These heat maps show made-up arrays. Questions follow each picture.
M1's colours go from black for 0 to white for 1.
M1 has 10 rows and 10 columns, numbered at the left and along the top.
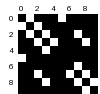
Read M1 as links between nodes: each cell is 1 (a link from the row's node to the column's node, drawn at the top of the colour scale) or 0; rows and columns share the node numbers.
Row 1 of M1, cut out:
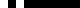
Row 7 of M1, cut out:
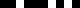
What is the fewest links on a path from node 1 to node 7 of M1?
2
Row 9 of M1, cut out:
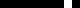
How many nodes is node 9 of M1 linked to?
1
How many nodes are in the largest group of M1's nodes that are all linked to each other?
2
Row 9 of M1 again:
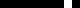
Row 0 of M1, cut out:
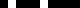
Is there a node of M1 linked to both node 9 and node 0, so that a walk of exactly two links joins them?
no
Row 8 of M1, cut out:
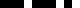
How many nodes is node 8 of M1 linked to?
3
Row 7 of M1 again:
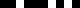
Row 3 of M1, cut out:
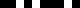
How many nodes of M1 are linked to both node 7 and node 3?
2
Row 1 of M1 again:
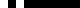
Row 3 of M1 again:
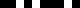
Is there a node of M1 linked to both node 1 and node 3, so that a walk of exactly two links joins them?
yes
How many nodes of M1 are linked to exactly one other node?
4
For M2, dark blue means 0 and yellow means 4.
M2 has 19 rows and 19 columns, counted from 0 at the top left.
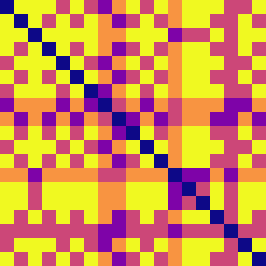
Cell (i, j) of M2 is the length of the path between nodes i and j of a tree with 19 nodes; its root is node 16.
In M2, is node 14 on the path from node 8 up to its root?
no
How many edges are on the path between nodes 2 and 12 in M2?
1
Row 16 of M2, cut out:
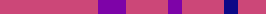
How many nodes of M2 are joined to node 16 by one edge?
3
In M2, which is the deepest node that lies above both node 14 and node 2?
12
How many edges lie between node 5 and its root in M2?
2
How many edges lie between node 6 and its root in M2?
2
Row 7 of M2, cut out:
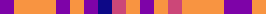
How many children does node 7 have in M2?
5
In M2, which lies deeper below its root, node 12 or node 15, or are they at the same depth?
node 15
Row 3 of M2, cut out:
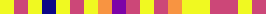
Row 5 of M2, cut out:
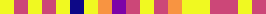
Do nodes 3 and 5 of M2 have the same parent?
yes
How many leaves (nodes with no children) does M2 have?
15
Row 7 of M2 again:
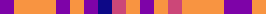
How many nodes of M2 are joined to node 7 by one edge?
6
